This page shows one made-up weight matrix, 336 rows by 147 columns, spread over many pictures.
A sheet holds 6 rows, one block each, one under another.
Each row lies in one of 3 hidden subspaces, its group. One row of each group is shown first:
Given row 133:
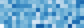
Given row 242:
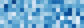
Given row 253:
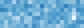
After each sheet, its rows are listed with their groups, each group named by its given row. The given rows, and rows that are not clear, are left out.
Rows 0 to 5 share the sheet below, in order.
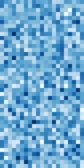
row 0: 242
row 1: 253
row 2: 242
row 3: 253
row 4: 242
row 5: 253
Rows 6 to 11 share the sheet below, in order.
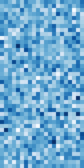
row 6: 242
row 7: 253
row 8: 133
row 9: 242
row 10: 253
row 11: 242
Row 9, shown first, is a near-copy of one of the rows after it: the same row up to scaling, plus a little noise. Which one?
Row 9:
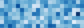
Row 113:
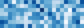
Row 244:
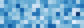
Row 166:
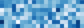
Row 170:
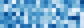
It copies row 244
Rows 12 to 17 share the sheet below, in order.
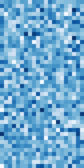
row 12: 242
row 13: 242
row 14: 253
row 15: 133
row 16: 242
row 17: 133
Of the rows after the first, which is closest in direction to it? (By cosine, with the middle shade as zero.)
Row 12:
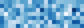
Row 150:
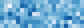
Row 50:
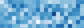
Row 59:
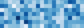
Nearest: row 50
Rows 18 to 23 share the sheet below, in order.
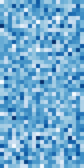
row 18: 133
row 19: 133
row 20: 133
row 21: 242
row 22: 133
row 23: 253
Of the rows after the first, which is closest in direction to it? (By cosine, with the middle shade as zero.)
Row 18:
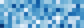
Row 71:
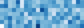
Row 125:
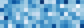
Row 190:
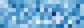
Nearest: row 190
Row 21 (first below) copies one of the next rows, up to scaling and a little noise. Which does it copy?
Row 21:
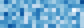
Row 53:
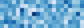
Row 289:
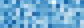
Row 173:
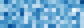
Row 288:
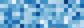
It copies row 173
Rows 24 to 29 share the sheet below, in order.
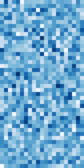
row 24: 133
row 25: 242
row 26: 253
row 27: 242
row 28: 253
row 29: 133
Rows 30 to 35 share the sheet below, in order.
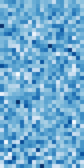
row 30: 133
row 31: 242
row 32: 253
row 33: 253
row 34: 242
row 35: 133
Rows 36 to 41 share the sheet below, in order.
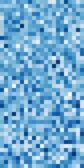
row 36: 242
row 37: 253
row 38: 242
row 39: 242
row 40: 242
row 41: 253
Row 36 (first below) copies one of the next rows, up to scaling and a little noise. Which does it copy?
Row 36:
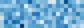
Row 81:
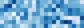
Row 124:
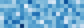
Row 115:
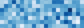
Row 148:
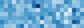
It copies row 124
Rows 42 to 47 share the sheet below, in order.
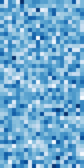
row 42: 133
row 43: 133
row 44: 242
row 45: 133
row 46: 253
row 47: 133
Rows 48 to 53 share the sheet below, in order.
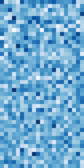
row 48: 133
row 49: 253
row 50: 133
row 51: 133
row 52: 133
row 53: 242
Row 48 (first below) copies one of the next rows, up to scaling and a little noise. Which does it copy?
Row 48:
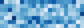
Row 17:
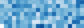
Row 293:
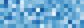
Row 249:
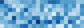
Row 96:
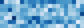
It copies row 96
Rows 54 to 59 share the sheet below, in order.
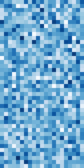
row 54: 242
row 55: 242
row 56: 133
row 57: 242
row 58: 242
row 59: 253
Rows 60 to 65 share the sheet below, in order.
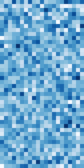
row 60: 253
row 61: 253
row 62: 242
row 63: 242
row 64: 242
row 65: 133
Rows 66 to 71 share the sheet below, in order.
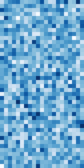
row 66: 253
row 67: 242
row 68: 133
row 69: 253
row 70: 133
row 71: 133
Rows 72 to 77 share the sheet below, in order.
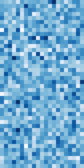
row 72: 242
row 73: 133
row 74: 253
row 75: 253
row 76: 253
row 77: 242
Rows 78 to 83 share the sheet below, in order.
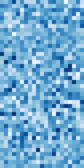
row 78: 242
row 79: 133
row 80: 242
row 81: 242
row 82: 133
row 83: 133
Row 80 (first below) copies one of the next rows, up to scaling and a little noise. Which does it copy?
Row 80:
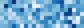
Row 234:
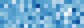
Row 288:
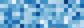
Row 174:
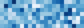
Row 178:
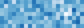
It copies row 174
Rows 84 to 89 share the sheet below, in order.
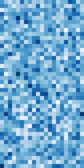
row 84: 253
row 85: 253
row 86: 253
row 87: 133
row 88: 242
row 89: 133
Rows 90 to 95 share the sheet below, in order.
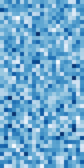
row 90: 253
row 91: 242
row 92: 242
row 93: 253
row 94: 253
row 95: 253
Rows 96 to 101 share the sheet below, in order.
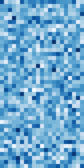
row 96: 133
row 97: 133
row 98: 133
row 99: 242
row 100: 253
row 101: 253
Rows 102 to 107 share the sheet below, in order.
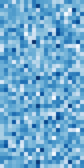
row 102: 242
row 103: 242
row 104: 133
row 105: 133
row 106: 242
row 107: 133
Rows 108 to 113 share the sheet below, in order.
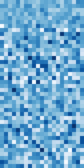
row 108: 133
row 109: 253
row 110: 133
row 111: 253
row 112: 253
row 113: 242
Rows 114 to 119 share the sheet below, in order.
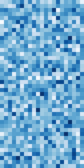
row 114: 242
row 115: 242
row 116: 133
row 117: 133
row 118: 242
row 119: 253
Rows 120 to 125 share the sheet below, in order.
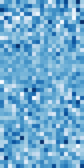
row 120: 253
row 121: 253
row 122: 133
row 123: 242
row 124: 242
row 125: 253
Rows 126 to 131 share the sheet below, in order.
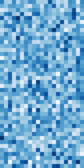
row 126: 253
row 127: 242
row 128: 133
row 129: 133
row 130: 133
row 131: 133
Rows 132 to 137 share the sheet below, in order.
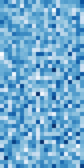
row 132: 242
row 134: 133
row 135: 133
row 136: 133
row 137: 253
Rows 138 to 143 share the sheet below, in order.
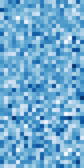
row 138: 253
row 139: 242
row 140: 242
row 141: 133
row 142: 253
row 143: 242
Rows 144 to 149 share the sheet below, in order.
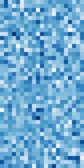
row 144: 133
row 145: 253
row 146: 133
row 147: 133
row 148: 242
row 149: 242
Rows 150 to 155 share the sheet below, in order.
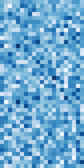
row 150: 242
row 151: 253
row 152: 242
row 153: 253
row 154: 253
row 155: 253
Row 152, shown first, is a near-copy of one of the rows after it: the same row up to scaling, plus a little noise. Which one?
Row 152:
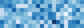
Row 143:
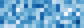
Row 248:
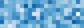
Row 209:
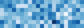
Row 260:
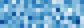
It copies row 209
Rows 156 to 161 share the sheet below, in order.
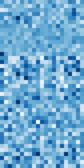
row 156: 253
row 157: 133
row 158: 253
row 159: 253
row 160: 133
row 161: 253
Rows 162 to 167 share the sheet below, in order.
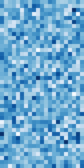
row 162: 242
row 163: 133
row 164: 133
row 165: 242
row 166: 242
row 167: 253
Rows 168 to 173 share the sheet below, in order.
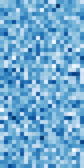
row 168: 242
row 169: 133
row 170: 242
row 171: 133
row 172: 253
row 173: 242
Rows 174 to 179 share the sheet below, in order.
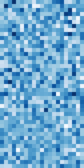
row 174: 242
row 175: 253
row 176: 253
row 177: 242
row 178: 242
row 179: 242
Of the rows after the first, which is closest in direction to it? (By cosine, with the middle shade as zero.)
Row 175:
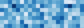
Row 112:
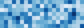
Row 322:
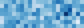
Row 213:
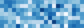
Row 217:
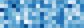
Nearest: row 217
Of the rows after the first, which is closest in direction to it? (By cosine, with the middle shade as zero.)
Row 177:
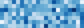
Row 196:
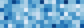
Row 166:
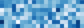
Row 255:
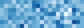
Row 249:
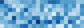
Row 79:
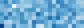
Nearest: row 79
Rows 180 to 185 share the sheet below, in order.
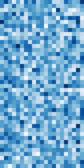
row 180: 242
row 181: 253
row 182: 242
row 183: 253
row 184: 242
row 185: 253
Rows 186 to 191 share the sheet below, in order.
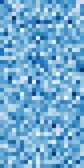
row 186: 133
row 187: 133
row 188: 133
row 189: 242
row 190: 133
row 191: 133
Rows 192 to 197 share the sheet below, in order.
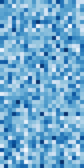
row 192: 133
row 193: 242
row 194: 133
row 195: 253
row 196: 253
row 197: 253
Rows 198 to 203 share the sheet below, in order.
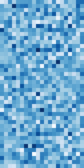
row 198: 133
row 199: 133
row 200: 242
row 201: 133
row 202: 133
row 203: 242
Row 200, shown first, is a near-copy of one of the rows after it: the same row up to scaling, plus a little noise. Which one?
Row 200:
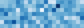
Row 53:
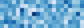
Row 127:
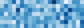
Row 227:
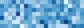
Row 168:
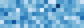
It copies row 168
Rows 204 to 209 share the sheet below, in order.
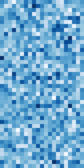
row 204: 242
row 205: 242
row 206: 133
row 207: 133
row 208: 253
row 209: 242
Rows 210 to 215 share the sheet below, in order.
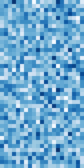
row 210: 242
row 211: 133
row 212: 242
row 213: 242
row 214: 133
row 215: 242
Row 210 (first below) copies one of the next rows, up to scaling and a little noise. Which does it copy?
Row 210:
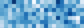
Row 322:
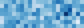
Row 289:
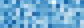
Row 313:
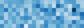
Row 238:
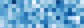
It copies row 238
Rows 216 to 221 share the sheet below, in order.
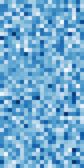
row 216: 253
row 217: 253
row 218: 242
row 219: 253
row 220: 253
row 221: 242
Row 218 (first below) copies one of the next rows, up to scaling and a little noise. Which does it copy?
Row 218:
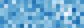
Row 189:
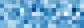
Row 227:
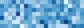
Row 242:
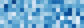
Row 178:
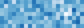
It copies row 178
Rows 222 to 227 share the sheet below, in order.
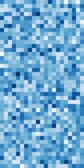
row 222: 253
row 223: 133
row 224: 253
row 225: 242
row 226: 133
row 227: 242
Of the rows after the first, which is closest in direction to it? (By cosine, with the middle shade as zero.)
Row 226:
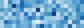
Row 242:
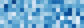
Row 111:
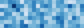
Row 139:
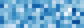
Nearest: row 139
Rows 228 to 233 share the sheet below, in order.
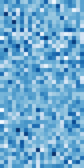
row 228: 242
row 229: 253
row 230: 253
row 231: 133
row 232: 253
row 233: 133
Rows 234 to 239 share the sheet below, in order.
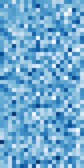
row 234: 242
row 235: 133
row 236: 242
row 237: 133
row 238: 242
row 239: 133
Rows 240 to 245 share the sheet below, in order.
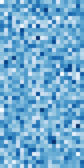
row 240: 133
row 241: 133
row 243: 133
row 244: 242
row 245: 242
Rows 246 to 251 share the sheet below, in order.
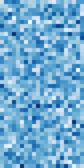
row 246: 133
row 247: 253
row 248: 242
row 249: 133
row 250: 242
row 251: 242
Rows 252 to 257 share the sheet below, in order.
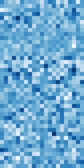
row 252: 253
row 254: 253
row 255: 242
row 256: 242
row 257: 253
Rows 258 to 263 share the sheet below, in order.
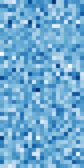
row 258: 133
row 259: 133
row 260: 242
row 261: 242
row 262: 133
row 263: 242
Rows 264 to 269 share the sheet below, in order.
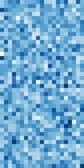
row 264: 253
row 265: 133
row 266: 133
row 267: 253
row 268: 242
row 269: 253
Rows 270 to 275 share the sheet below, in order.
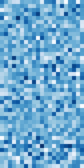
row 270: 253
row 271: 133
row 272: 242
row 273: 253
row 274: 133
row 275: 253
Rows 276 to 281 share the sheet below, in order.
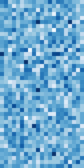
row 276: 133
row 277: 133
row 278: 242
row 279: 242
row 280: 242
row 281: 133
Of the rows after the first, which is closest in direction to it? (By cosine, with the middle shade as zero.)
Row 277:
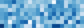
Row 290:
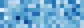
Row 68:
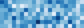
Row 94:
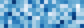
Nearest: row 94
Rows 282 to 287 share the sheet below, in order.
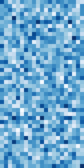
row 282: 133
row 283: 242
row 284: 253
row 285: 242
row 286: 253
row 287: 253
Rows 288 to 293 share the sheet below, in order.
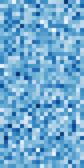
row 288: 242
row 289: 242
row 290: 253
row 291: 133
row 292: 253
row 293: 133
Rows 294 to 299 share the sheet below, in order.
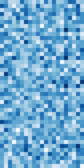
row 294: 253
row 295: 253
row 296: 253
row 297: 253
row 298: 253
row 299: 253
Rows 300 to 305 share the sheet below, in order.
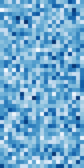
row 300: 253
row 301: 133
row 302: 242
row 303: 242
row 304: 253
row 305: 133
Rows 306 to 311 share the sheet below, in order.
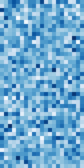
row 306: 253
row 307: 242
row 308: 133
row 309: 242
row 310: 133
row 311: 253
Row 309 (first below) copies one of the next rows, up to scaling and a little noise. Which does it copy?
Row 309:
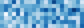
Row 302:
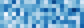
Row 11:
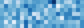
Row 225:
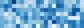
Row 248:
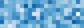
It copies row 302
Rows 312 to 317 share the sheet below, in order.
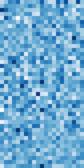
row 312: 253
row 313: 242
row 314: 253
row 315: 133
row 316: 253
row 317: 133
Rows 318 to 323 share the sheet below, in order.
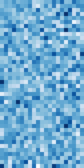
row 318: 242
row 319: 253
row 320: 133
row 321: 253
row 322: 242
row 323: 133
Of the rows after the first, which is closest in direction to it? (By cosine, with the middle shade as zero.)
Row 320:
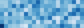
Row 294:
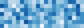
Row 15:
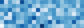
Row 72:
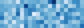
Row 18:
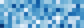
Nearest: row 18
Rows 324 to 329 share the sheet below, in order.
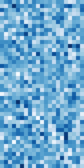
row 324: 253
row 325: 242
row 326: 253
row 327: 253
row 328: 242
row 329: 242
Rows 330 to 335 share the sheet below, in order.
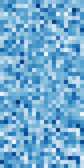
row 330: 242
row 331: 242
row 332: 242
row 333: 253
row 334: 242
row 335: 242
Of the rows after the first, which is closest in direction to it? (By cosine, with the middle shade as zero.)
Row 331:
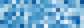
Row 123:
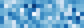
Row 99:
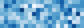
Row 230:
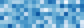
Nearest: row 123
